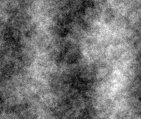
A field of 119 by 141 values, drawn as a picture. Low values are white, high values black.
Upright stripes repeat 2 times across the table. No row or column stands out. No lone cell stands out from its neighbours. The bottom middle is the ninth with the highest average.
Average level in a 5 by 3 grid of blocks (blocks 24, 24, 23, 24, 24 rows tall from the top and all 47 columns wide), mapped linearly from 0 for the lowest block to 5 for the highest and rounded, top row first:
3 5 1 | 4 3 0 | 3 3 0 | 2 5 0 | 3 5 1
